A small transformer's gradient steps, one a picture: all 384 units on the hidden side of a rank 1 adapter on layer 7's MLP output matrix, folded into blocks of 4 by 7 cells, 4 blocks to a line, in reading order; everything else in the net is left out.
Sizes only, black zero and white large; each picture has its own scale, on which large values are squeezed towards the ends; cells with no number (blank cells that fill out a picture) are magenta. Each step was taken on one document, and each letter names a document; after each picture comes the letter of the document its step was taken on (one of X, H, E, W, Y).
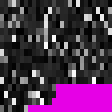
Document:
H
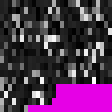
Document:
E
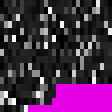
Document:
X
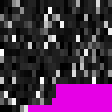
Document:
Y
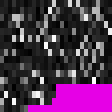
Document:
E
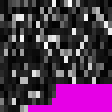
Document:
E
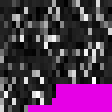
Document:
E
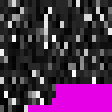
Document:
H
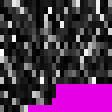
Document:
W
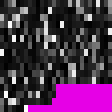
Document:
H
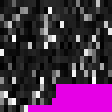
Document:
Y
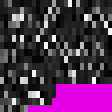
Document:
H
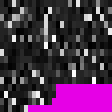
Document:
H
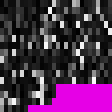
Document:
W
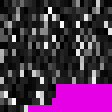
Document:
X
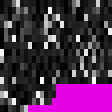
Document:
Y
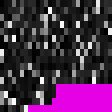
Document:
X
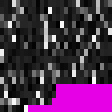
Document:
W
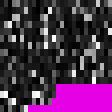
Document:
Y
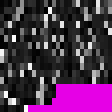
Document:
X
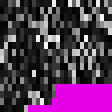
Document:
E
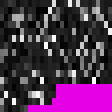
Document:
E
